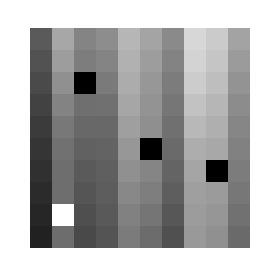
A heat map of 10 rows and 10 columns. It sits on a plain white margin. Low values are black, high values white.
Roughest part: bottom left. Lone odd cells: 4, 1 higher and 3 lower than their neighbours. Average level on the scale: 50%. Slope: up to the top right.
